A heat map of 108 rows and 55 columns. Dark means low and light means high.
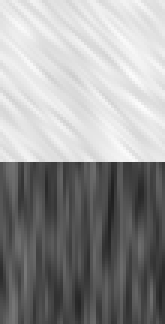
The table splits into 2 rows of 1 panel. Panel 1,1: very high, slanting down to the right, faint in contrast. Panel 2,1: low, streaked downward.
